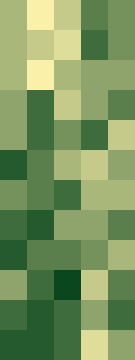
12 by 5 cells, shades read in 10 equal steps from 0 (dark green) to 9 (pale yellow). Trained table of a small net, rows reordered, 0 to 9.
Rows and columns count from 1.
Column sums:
44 43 52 59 53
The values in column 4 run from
2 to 8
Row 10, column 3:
0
